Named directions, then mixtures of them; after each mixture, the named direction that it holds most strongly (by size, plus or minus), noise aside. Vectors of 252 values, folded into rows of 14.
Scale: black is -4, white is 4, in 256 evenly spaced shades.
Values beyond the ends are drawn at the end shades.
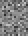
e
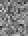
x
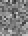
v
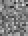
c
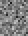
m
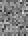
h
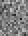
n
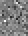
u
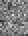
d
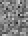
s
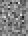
u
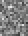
c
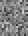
h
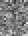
v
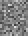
e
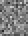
c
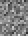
m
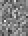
v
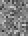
c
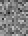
x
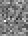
u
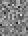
s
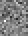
u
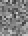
v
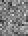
d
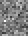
s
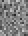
n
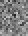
v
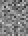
e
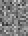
e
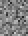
m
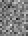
d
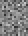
e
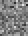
c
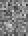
e
